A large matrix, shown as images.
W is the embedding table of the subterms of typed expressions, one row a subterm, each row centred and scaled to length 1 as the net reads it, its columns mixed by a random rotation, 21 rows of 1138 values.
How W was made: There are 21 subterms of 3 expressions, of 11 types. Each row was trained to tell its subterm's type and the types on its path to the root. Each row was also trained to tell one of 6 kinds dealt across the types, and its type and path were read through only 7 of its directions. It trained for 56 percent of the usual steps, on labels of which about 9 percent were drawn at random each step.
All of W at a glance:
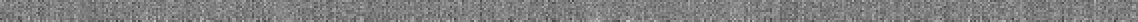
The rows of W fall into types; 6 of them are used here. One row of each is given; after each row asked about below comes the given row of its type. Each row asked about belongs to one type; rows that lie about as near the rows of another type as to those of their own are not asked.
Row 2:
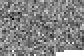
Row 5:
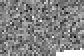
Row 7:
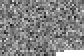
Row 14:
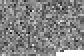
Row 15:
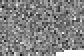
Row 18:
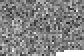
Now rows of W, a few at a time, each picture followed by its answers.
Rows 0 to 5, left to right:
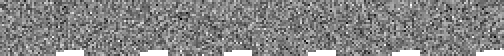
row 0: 5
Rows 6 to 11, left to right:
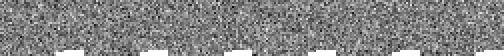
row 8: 5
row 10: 15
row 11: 2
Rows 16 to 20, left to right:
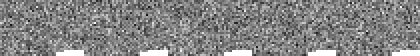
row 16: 7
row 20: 7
